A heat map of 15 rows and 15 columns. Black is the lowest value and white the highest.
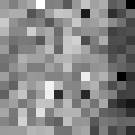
No row or column stands out. No regular stripes run through it. On average the colour sits 50% of the way up the scale. A vertical seam about 80% of the way across splits the table, and the left part is higher.
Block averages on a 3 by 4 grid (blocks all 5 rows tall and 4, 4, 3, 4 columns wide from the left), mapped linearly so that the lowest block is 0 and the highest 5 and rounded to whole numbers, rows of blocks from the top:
4441
3550
4530
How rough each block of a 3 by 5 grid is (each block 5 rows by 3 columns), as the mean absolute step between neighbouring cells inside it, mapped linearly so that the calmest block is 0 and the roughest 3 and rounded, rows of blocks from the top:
03221 | 10111 | 12221
